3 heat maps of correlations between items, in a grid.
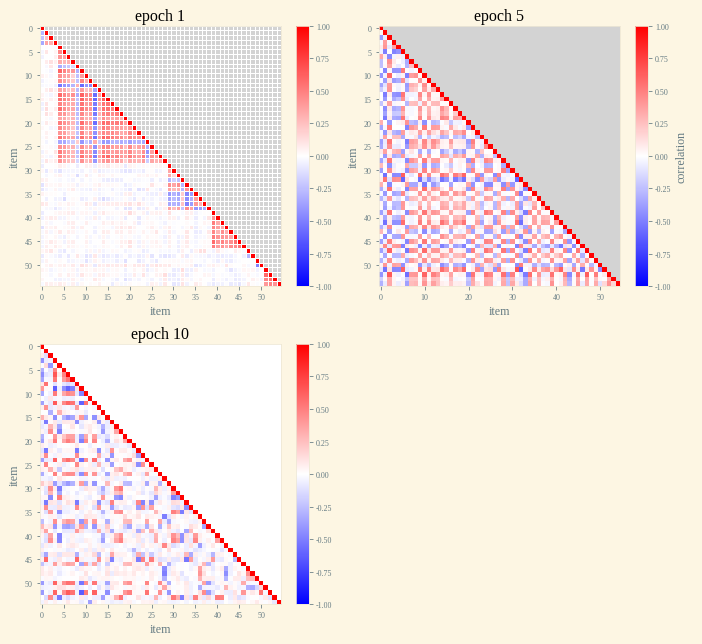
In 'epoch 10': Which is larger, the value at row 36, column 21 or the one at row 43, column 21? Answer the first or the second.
the first
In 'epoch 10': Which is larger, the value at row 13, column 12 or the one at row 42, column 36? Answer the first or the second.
the first
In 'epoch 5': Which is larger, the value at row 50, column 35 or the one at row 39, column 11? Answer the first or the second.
the second
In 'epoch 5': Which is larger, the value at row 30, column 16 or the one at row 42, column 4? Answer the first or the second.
the first
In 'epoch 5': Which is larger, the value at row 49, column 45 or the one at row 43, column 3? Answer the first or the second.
the first
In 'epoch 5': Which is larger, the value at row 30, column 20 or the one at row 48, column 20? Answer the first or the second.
the second
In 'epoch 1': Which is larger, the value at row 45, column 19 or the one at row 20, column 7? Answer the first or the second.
the second
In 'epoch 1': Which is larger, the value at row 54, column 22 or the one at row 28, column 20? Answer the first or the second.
the second
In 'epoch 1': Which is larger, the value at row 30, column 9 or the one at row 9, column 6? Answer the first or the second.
the second
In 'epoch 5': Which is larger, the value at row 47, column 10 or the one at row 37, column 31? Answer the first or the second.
the first
